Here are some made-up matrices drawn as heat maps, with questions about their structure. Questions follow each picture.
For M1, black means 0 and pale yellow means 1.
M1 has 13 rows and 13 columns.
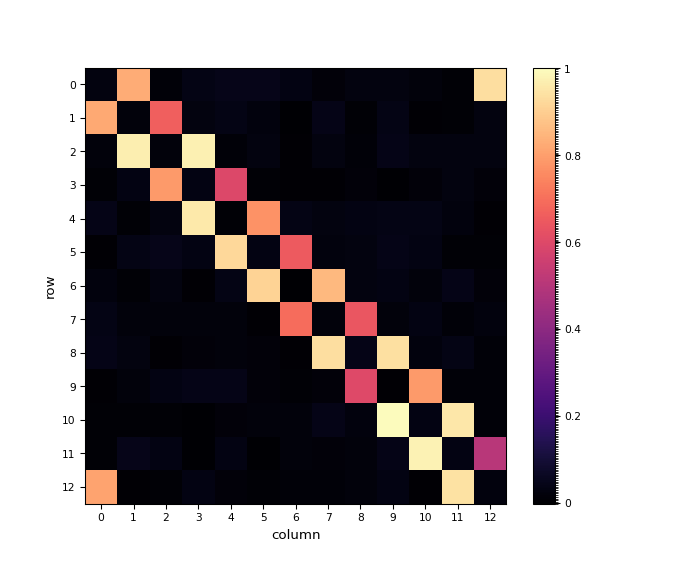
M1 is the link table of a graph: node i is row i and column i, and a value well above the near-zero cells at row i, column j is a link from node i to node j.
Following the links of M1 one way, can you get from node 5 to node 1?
yes
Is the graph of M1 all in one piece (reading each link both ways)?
yes
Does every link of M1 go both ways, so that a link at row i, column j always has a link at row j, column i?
yes
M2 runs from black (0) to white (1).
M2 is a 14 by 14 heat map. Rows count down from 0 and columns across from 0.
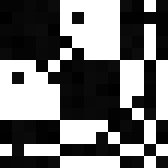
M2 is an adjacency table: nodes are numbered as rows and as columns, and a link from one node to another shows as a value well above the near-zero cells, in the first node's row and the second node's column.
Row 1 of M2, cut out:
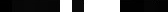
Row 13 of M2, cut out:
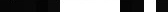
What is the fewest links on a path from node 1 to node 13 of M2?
2
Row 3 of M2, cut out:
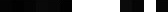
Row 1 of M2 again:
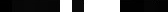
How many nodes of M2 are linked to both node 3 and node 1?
3
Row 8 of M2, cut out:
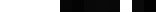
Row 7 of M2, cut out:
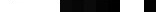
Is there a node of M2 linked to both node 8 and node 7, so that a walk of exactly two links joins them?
yes
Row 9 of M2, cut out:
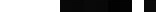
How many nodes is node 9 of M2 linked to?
7
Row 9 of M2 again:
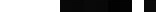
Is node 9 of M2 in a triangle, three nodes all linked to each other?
no
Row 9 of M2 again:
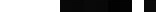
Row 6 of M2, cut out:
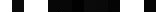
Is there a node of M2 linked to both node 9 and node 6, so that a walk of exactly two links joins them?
yes
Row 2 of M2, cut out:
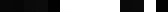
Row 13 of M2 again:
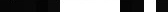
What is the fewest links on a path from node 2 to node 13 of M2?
2
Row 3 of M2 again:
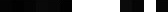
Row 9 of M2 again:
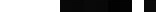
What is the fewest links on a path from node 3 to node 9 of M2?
1
